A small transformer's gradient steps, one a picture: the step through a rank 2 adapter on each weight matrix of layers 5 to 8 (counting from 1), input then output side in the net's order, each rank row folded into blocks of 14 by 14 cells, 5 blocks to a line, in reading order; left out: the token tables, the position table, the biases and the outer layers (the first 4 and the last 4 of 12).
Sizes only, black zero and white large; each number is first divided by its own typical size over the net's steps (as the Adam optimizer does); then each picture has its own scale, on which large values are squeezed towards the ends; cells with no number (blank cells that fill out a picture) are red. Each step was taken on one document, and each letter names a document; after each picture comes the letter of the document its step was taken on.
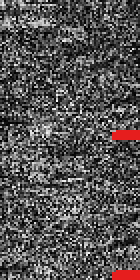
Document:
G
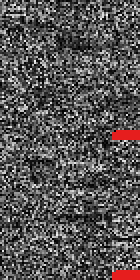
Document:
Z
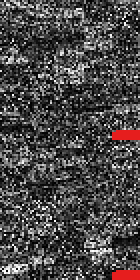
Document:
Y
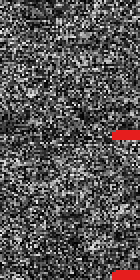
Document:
Z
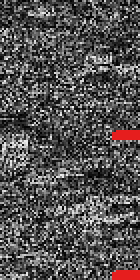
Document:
Z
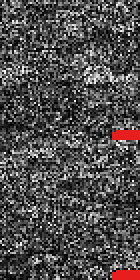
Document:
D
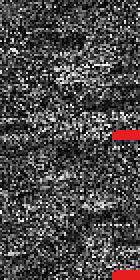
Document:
Y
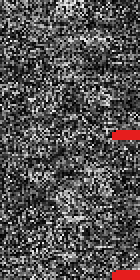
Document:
G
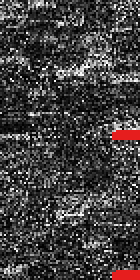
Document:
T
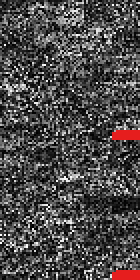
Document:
D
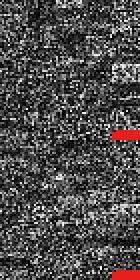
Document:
Y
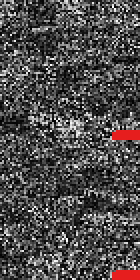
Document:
D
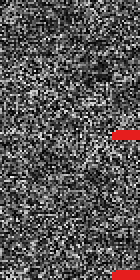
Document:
Z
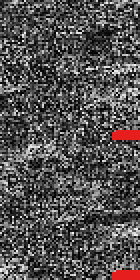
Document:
G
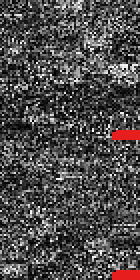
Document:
Y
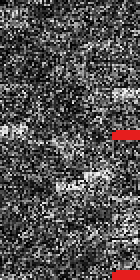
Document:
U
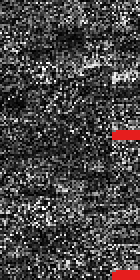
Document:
T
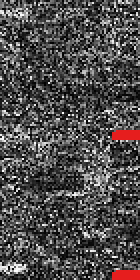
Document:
U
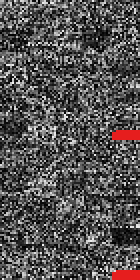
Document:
G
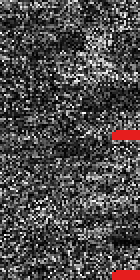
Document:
Y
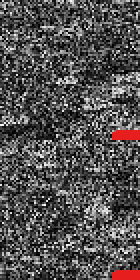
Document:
U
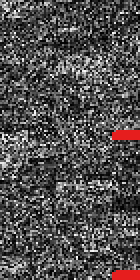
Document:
U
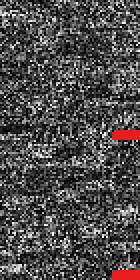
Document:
U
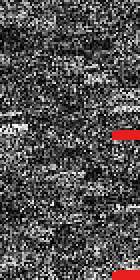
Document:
G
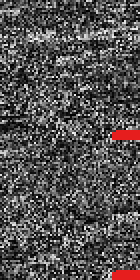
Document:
U
